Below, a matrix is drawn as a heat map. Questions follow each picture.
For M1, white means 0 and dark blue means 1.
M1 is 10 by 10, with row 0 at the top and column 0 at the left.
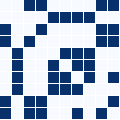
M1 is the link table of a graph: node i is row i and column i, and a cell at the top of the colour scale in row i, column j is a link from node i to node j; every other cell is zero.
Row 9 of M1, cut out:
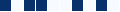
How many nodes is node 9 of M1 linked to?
5
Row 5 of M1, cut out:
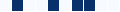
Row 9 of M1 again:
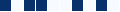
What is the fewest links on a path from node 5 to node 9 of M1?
2
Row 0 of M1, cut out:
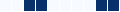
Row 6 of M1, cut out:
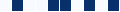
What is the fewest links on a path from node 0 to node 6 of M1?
2
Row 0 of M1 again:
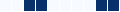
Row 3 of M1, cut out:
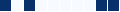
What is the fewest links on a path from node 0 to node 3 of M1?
1
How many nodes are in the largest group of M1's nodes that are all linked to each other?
5
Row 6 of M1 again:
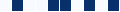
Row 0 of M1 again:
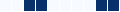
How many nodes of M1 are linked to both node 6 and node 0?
1
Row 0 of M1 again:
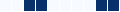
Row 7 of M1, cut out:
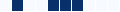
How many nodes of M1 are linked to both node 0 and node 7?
0
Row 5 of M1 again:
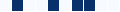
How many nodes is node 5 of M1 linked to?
4
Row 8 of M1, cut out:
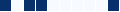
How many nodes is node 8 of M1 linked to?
4
